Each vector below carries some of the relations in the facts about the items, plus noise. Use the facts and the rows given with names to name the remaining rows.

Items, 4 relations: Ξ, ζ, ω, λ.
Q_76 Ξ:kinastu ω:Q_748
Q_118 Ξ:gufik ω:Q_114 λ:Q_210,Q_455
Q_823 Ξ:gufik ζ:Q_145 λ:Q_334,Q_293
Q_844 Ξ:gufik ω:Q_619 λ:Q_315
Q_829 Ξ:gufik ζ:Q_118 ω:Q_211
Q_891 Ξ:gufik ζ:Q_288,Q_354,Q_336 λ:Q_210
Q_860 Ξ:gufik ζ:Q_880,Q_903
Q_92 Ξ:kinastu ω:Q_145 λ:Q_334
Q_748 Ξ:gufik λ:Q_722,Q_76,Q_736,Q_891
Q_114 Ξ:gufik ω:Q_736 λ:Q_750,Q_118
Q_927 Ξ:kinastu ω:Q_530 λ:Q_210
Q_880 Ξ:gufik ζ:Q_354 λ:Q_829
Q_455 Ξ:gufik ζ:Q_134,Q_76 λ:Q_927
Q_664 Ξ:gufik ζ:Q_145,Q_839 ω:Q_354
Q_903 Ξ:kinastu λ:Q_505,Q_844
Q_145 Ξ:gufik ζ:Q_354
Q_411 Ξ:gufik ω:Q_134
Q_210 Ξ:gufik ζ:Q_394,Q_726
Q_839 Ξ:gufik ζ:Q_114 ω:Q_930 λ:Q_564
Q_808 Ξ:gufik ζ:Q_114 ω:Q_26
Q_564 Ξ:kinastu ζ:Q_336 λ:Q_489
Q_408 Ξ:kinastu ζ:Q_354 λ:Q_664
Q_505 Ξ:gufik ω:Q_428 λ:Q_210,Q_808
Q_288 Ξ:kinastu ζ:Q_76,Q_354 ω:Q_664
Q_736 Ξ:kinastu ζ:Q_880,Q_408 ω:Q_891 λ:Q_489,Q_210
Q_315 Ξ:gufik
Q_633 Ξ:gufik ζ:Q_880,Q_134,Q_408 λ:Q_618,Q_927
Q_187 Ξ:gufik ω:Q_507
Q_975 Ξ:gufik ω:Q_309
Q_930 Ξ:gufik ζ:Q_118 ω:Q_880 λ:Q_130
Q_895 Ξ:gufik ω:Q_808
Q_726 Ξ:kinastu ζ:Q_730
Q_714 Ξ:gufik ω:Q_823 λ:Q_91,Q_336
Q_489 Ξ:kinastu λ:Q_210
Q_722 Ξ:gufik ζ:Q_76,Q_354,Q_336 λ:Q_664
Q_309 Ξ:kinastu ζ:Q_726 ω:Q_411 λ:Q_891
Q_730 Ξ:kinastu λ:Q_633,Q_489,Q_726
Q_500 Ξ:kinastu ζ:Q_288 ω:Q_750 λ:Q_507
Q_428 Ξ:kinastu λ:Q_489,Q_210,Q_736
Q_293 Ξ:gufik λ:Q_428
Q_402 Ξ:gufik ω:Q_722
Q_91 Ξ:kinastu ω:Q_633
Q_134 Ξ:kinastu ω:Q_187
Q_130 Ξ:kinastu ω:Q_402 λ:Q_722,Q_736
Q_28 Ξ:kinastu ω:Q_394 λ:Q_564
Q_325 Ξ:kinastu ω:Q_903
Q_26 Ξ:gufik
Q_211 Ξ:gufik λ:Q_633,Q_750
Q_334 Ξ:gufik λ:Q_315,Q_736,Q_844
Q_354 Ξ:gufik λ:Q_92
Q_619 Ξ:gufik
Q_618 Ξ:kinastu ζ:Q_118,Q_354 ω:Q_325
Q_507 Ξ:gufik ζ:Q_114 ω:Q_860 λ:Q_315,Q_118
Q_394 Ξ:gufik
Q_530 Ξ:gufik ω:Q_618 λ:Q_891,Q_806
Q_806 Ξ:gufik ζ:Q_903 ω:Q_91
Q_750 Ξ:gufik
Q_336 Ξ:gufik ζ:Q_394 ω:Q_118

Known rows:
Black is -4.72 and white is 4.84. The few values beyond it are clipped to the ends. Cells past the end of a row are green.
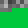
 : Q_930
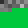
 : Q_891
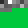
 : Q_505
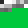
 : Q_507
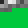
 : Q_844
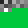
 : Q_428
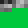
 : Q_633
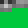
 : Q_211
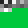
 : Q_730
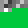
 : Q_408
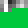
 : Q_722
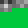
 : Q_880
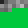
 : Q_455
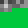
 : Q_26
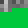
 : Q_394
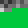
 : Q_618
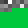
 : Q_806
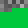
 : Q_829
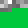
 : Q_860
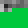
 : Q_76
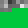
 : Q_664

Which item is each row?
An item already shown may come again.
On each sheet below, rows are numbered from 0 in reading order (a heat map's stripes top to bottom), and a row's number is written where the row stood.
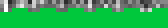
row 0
Q_722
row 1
Q_334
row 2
Q_930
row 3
Q_530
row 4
Q_394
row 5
Q_325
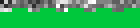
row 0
Q_726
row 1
Q_618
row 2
Q_134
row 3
Q_187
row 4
Q_895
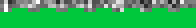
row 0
Q_748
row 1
Q_860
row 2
Q_808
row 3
Q_530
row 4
Q_411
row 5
Q_28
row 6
Q_92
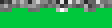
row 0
Q_839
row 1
Q_315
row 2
Q_730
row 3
Q_500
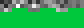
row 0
Q_903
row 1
Q_114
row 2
Q_91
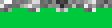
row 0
Q_187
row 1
Q_411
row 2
Q_325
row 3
Q_975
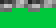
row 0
Q_633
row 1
Q_633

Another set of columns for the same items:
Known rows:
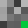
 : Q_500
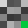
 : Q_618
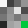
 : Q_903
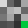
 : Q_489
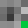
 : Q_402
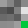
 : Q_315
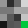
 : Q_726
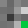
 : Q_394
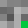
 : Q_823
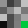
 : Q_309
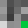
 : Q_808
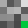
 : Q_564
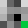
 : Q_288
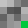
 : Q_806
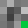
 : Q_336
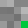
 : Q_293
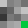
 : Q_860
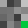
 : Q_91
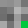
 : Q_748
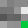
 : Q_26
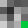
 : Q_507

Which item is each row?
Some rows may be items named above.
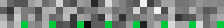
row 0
Q_507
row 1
Q_334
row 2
Q_489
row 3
Q_726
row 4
Q_210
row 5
Q_903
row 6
Q_664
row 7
Q_839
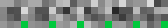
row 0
Q_895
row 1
Q_895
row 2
Q_844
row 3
Q_930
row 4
Q_829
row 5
Q_118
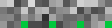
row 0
Q_505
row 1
Q_489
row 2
Q_408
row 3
Q_806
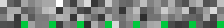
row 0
Q_489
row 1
Q_722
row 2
Q_927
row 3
Q_325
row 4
Q_114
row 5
Q_860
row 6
Q_736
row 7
Q_428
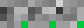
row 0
Q_211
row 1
Q_633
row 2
Q_530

